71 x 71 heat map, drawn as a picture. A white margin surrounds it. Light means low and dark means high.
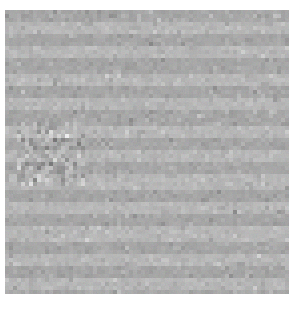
Roughest part: middle left. Odd patch: rougher, in the middle left. Stripes: horizontal, repeating 11 times. Average level on the scale: 30%. Slope: none.
